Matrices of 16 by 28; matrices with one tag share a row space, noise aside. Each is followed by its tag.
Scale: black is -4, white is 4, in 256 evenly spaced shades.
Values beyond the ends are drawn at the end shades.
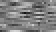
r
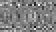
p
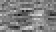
r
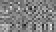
p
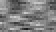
r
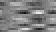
r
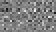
p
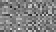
p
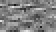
r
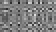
p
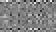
p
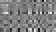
p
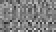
p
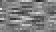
r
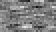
r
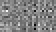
p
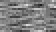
r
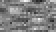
r
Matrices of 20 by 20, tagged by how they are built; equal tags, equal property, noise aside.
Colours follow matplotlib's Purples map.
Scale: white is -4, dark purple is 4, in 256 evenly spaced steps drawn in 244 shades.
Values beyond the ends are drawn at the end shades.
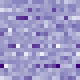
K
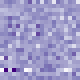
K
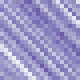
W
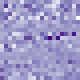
K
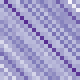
W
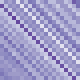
W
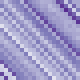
W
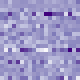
K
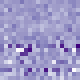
K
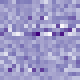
K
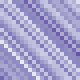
W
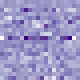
K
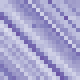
W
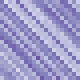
W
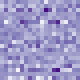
K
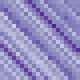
W
